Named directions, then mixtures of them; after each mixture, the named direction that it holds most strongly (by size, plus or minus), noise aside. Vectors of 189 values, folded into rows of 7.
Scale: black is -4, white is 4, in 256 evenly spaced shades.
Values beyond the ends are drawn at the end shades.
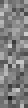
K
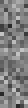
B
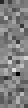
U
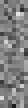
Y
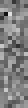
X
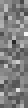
K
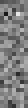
Y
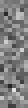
Y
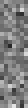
Y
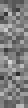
B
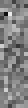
X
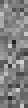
K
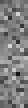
U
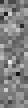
X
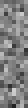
Y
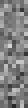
K
